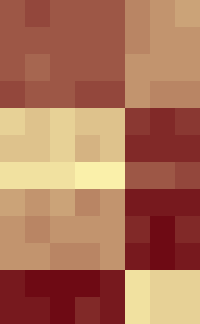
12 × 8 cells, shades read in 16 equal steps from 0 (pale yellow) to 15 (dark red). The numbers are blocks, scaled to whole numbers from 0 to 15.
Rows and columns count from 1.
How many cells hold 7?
8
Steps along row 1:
up down same same down down down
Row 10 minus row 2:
-4 -4 -3 -3 -4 7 9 8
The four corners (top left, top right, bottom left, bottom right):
10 5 14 2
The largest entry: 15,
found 6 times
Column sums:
92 95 93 96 93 104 109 105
